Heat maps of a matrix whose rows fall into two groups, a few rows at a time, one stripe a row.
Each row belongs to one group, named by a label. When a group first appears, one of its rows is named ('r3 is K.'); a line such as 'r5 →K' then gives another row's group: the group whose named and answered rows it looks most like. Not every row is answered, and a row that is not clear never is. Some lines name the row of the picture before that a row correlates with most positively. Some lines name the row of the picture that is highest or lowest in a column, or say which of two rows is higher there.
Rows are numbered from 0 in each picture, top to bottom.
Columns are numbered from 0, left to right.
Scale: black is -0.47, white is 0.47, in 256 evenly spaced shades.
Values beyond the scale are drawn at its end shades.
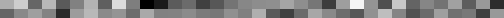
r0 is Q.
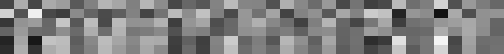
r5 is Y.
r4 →Y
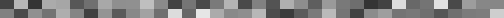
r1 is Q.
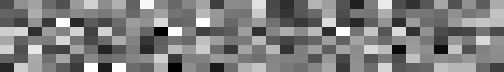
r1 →Q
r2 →Q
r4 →Q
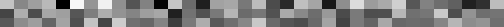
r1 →Y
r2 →Q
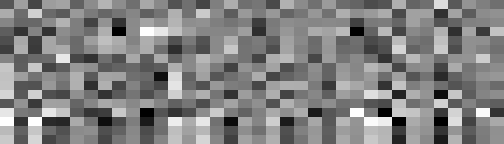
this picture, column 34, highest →12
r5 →Y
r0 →Y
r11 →Y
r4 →Y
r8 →Q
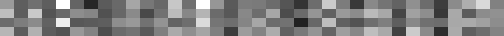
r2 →Q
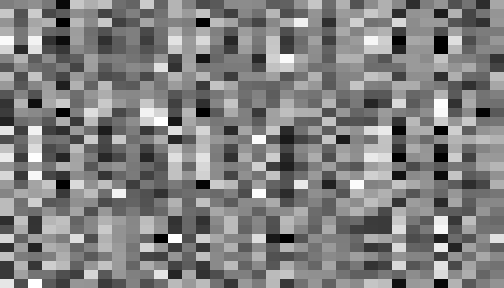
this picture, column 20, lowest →26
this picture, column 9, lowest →20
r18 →Q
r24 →Y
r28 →Q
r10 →Y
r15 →Q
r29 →Y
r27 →Y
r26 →Q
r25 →Y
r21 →Q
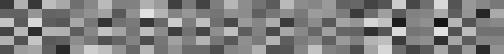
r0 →Y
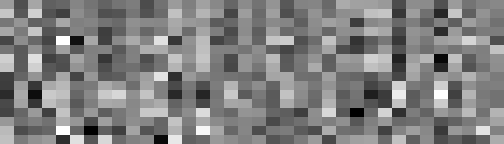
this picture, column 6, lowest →14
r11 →Y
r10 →Y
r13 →Q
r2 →Q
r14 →Q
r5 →Q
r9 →Y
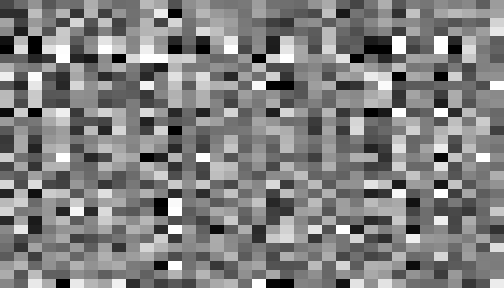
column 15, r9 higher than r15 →Yes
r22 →Q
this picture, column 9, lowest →31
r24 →Y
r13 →Q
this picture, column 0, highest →8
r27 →Q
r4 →Y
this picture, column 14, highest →17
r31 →Q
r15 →Y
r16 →Y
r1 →Q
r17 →Q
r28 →Y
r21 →Y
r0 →Q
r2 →Q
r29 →Q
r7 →Q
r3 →Q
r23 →Q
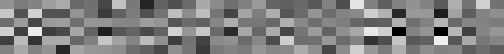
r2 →Y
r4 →Y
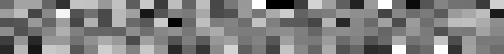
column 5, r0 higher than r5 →Yes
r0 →Q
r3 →Q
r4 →Y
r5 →Y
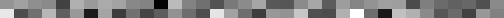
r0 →Q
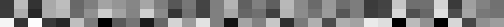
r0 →Y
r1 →Y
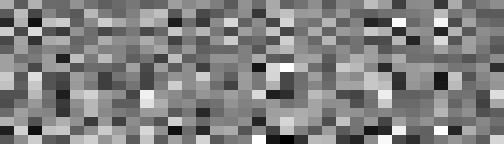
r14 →Y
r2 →Y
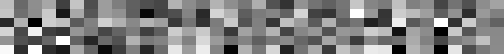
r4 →Q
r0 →Q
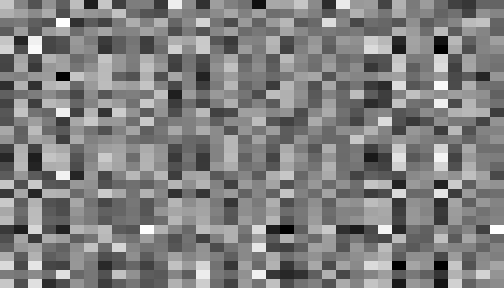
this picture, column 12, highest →0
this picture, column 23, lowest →0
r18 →Y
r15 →Q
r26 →Y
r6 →Y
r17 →Y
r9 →Y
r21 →Y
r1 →Q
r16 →Y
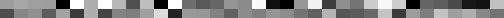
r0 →Q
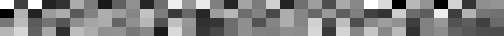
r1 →Y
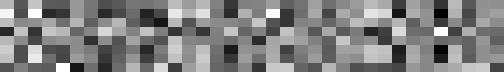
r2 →Q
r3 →Y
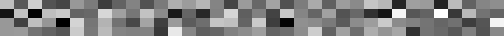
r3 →Q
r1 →Y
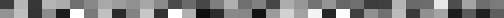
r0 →Y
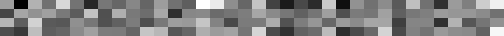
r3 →Q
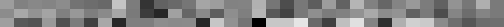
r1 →Q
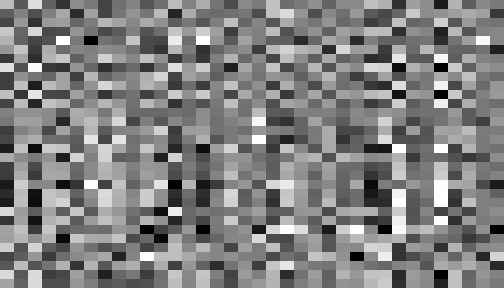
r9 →Y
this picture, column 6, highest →20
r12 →Q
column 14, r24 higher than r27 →No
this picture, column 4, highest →4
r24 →Y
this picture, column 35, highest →28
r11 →Y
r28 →Q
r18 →Y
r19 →Y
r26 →Q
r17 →Q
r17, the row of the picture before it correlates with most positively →1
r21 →Y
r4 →Q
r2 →Y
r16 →Y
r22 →Y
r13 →Q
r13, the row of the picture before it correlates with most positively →1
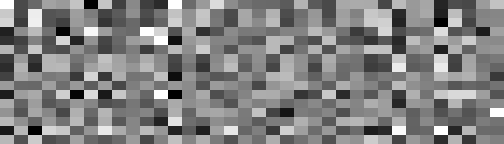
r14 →Y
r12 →Q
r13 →Q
